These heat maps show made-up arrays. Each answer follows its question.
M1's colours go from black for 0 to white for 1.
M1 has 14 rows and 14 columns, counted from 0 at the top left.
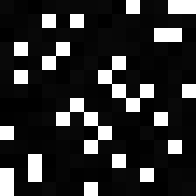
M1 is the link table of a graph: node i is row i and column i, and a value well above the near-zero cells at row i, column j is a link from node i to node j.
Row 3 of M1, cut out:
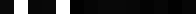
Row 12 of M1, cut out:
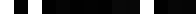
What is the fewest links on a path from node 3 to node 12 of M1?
5
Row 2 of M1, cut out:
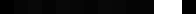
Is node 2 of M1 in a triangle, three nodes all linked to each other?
no
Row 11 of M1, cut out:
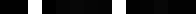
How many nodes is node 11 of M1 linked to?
2
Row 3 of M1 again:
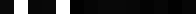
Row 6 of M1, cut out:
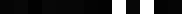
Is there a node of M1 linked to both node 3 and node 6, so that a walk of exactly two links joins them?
no
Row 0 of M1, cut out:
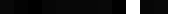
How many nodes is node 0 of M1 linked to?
3
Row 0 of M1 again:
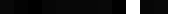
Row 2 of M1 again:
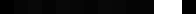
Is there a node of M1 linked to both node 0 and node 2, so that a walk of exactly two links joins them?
yes
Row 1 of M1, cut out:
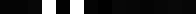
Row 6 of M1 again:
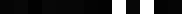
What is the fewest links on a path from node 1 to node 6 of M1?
4
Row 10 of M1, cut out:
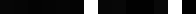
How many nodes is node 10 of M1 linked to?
2
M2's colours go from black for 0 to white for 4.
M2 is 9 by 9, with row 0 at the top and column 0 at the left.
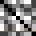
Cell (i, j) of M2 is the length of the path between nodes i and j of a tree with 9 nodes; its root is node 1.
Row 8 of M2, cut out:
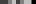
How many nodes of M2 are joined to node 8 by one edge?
3
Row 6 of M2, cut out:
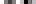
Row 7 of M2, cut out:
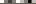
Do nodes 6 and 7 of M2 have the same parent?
yes
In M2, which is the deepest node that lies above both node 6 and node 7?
2
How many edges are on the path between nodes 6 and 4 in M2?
4
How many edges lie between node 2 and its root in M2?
1
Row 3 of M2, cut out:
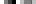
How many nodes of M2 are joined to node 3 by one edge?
1
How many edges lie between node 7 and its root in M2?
2
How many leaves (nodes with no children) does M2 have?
6
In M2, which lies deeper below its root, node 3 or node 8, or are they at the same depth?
node 3
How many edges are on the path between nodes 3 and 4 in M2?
4
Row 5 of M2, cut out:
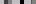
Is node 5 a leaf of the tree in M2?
yes
